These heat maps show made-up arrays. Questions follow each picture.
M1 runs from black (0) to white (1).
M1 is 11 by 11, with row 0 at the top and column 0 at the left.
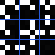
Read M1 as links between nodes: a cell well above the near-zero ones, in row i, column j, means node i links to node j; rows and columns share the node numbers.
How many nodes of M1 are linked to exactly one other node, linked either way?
2
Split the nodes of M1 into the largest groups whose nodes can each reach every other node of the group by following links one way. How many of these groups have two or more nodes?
1
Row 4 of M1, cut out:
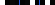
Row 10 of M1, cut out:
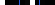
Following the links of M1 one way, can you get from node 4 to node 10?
yes
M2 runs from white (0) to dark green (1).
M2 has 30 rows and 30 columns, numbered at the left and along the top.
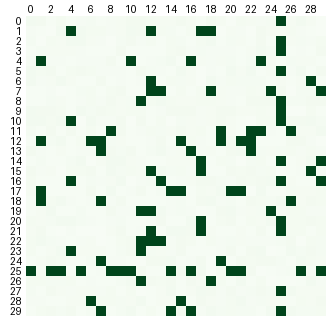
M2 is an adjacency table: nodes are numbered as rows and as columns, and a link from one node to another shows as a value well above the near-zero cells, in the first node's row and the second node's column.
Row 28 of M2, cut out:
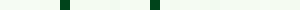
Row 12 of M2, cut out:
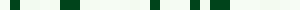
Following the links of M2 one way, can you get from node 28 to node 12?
yes
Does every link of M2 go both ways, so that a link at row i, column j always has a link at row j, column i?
yes
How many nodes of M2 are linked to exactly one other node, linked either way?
6
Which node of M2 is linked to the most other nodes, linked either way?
node 25
